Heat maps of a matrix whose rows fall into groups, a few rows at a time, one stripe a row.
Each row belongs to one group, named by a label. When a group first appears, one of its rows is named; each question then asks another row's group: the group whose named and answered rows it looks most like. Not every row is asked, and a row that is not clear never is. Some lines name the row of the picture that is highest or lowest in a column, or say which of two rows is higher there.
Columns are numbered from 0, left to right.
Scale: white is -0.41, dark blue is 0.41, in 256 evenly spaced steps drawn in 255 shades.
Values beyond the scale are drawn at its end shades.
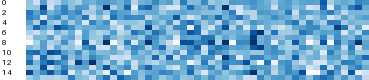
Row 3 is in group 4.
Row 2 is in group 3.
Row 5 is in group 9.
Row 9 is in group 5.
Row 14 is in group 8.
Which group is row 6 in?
5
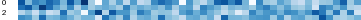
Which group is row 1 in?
8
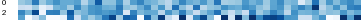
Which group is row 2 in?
3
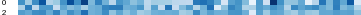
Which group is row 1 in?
4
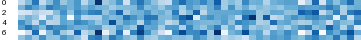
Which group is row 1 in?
9
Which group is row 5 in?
9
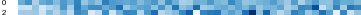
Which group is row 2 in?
5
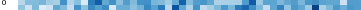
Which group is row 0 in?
5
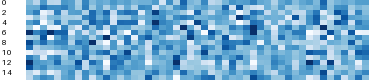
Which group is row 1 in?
9
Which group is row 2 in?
9
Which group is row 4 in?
9
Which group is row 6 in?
8
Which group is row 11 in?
4
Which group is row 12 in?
3
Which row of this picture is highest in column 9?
8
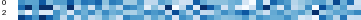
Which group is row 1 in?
8
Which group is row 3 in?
8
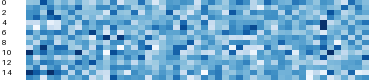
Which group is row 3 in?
8
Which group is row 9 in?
9
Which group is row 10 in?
3
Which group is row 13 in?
4
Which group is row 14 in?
8
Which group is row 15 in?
4
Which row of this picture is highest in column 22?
5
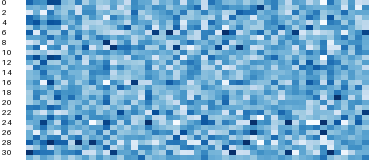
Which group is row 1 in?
5
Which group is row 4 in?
8
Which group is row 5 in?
4
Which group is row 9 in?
4
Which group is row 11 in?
8
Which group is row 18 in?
9
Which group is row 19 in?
9
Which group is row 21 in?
8
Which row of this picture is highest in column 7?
28
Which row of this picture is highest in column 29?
30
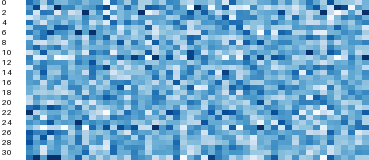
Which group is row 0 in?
3
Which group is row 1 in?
9
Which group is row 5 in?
9
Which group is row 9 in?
8
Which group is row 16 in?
4
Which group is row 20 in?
5
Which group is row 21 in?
8
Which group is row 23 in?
4
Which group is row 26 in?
8
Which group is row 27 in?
3
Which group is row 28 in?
3
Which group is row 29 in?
4
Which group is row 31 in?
8
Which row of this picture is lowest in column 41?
22
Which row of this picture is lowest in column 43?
3
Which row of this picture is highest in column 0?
22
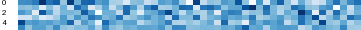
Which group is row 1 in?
5
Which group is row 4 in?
3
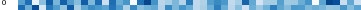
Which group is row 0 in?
9
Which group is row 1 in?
3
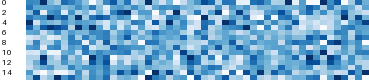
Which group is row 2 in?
4
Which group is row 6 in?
9
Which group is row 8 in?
9
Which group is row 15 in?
9
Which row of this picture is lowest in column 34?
15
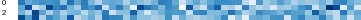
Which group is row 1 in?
9
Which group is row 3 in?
3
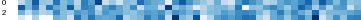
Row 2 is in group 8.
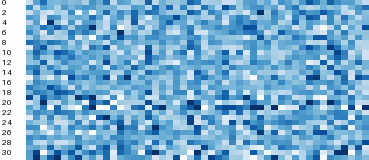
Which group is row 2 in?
5
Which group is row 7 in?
5
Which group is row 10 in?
9
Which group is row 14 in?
9
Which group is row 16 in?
4
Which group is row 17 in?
8
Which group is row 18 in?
9
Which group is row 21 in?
5
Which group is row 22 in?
9
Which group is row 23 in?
5
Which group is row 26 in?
5
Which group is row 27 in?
3
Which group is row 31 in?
8
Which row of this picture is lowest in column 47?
21
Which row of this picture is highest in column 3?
4
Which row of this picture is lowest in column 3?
21
